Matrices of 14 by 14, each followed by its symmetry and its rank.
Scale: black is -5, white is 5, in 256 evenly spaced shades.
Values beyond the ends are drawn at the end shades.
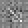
symmetric, rank three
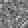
symmetric, full rank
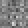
neither, rank three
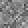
symmetric, full rank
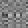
neither, rank two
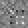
symmetric, rank three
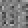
neither, rank three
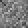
symmetric, full rank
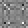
symmetric, rank three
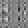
neither, rank two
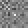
symmetric, rank three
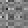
neither, rank two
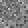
symmetric, full rank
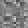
neither, rank three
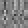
neither, rank two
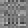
neither, rank two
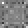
symmetric, rank three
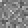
symmetric, full rank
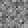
symmetric, full rank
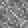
symmetric, full rank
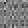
neither, rank three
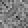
symmetric, full rank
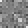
symmetric, rank three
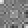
symmetric, rank three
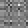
neither, rank three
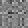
neither, rank three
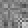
symmetric, rank three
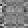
neither, rank two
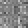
neither, rank three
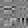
neither, rank two
